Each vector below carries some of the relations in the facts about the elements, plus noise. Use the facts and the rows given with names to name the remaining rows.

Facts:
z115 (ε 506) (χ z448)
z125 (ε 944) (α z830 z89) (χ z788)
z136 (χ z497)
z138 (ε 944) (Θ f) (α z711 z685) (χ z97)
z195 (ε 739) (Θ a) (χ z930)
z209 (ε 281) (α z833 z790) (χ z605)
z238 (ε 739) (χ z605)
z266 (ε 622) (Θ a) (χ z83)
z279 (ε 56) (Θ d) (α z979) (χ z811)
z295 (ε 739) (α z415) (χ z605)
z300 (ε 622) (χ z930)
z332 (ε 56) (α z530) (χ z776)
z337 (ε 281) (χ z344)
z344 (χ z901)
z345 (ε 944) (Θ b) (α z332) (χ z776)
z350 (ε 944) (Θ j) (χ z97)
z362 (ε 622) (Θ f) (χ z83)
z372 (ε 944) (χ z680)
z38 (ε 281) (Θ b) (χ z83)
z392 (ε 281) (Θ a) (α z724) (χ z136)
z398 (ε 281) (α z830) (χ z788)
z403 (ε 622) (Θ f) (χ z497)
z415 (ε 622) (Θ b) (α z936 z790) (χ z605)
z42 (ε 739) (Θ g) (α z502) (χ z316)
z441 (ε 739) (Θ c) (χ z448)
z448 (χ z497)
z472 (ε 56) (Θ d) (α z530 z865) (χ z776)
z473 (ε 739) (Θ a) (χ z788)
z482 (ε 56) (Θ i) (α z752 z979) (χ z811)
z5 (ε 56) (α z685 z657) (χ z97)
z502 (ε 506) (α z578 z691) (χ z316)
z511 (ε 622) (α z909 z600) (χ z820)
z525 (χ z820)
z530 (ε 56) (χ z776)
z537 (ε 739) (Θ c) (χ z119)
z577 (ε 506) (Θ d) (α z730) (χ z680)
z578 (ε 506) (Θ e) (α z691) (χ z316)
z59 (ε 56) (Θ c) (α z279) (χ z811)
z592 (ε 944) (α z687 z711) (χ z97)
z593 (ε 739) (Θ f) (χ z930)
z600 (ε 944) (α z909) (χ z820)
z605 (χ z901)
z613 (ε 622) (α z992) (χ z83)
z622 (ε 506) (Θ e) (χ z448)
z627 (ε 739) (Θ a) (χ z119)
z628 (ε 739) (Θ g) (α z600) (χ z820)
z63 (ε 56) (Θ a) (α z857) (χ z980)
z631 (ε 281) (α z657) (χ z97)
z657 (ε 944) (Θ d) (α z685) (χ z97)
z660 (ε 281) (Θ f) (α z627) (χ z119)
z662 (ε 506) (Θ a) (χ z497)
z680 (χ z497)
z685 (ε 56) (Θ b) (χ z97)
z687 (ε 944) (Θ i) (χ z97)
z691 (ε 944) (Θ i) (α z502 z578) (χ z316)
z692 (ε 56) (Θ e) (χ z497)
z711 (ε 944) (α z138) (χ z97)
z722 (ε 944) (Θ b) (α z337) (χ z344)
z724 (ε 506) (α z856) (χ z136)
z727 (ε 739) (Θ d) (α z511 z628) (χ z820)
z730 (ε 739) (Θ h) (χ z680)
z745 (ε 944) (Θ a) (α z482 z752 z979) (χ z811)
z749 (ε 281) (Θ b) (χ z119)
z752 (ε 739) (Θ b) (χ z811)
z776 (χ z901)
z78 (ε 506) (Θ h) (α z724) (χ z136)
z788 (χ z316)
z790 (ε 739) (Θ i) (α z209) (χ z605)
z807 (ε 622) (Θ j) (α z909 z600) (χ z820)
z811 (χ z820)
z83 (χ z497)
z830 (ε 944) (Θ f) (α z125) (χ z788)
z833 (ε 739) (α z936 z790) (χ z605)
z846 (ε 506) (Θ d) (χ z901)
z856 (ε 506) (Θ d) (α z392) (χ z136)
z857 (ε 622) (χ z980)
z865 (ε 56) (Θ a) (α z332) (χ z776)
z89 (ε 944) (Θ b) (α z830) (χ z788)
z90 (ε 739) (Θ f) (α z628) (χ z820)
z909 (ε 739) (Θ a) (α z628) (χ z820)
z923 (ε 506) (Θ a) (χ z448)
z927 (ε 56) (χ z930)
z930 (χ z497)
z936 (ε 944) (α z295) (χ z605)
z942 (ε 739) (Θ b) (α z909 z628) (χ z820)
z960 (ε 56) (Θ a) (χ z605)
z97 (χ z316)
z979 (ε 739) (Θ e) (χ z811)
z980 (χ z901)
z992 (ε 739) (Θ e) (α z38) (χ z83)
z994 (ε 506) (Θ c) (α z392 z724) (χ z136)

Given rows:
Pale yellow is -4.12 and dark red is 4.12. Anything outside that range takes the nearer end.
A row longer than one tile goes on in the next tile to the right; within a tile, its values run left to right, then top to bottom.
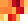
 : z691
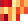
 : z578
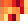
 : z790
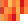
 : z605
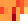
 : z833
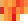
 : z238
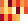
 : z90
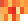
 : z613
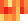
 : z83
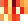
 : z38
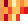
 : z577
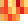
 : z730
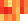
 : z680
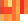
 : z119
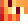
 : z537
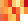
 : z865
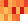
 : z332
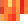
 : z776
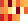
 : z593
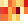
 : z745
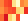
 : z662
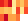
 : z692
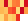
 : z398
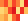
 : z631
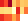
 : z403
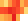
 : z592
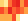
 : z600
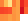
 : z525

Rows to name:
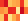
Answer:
z115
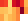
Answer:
z482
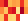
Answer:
z502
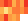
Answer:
z472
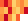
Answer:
z856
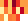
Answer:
z749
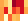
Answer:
z752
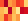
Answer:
z78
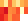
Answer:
z627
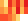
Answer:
z727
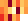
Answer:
z830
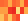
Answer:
z5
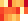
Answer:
z909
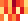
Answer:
z685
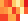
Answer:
z960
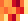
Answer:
z687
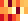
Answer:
z138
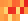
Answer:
z511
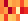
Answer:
z724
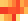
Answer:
z372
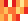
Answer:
z337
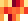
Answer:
z722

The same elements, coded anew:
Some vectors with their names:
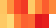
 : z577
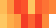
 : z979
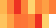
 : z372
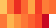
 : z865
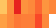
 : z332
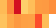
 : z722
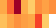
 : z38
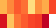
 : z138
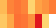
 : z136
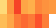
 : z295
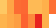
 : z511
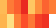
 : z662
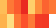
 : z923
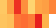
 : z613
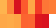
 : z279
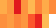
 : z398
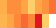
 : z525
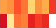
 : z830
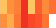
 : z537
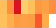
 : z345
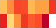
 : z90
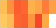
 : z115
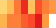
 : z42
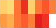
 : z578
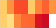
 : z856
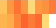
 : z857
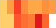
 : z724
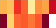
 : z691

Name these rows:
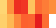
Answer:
z992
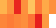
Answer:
z631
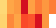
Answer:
z628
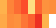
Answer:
z350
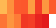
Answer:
z59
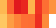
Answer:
z692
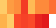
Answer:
z994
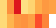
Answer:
z415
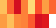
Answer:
z392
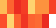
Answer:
z593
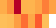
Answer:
z752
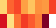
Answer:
z790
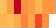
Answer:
z942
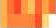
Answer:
z337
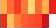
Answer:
z660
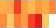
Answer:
z125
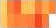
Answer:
z936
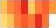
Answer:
z622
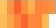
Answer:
z238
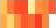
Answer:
z266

